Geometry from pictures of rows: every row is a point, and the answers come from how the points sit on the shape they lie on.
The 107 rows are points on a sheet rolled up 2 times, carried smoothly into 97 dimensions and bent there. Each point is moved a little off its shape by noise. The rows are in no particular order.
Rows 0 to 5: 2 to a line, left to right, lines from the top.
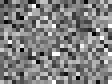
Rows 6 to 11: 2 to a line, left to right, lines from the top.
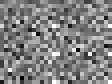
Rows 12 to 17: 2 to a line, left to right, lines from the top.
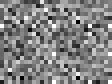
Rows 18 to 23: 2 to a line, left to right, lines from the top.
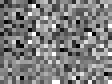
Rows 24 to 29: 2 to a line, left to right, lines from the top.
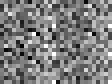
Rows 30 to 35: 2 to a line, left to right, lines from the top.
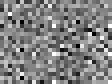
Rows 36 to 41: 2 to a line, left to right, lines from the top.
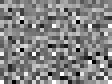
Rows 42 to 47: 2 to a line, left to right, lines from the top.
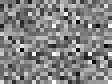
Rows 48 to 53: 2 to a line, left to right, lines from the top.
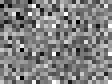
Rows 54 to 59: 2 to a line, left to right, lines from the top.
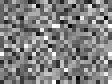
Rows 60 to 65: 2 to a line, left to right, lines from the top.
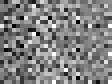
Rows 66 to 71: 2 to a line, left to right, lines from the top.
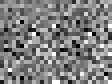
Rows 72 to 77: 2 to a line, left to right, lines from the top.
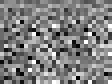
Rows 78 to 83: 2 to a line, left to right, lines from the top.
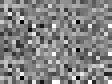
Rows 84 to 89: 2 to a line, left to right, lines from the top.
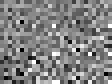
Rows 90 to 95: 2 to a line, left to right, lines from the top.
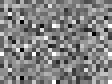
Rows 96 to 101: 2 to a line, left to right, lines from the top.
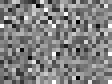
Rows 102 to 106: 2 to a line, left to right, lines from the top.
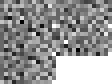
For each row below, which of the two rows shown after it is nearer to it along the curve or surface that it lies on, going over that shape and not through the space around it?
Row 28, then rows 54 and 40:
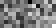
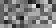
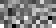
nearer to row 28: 54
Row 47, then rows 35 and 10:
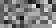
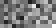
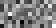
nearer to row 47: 35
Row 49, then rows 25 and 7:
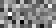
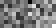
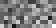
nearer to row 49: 25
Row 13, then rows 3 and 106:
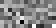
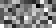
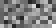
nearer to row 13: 3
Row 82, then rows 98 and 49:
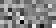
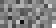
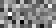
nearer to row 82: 49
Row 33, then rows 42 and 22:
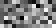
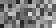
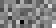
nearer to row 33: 42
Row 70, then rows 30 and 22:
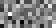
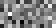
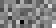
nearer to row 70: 30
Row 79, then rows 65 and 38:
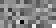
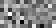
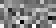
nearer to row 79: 65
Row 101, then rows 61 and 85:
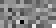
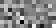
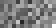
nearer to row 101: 85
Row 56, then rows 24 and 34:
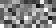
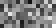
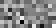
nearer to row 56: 34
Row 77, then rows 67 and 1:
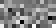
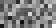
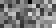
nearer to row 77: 67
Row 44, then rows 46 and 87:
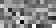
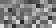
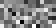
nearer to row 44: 87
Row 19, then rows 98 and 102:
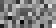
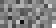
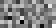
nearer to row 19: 102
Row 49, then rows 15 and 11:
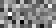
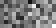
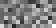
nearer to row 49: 15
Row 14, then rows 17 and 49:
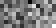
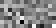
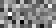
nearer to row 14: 49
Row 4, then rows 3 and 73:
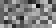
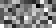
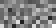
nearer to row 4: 73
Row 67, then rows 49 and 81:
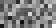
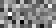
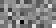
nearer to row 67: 49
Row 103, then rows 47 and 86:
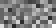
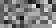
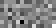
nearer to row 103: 47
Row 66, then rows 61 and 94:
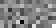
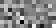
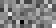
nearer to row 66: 94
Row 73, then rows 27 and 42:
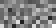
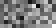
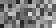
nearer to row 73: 27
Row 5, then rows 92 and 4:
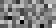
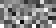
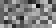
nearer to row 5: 92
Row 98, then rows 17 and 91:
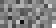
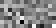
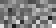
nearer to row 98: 91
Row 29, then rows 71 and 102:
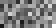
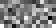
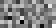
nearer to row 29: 102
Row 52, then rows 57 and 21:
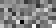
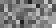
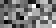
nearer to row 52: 57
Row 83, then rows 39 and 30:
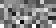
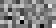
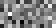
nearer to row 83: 39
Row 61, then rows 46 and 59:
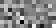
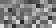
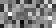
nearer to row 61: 59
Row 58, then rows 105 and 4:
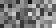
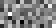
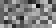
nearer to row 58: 105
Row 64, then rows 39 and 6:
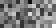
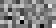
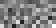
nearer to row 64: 39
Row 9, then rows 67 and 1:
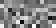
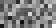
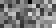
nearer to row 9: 67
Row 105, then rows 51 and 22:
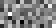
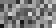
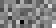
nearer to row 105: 51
